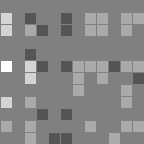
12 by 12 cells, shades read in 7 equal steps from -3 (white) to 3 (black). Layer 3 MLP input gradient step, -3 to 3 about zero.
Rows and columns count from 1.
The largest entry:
1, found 13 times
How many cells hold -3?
1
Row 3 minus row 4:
-2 0 -1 1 0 1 0 -1 -1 0 -1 0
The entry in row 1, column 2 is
0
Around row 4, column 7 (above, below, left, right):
0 0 0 0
